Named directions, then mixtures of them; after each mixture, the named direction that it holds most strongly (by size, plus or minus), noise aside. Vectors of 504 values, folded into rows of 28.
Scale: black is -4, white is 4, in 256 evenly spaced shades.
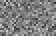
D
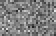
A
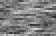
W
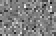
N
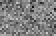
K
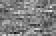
W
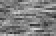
W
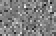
N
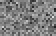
K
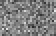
A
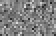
N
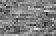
W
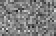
A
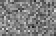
A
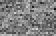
K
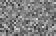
D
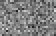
A
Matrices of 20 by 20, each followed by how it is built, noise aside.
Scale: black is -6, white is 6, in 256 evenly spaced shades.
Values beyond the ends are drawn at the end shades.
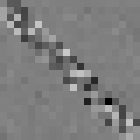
banded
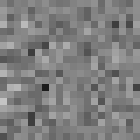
low rank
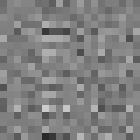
low rank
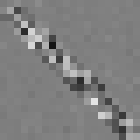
banded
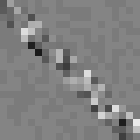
banded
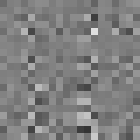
low rank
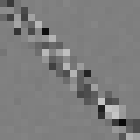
banded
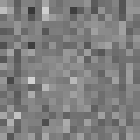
low rank
